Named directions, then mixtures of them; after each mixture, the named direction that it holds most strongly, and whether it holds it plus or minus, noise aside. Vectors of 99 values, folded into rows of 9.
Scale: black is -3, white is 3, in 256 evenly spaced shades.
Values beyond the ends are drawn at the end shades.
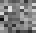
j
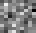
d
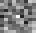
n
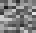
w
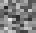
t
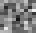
t, plus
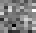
j, plus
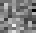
d, plus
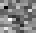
t, plus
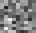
t, plus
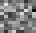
d, plus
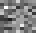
w, minus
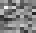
w, minus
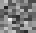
t, plus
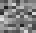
w, plus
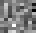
d, plus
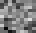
t, minus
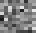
j, plus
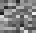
w, plus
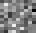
d, plus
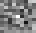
n, plus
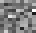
d, minus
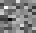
w, minus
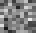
n, minus
